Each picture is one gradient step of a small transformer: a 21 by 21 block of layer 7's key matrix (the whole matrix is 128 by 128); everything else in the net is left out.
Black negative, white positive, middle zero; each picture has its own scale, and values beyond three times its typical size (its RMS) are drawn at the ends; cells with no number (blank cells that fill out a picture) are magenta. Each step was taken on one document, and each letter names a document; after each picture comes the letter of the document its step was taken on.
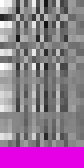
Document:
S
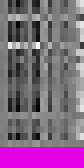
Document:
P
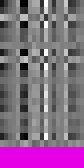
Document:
S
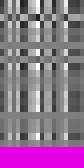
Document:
S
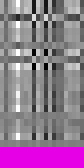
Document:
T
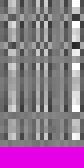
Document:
P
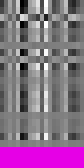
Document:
S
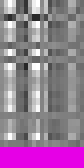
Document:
S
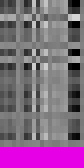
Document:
T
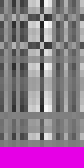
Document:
P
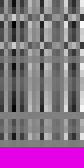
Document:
P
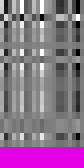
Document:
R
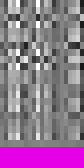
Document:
T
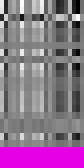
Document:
R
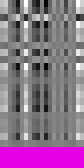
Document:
S
